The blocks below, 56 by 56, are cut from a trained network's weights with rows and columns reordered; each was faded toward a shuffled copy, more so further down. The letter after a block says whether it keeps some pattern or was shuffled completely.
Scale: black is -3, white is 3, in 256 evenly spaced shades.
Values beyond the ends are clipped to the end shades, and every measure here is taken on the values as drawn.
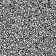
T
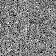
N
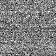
N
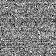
N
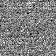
N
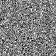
N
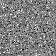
T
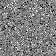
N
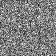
T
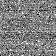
N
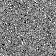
T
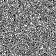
T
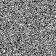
T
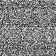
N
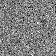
N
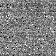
N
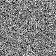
N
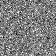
T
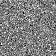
T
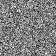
T
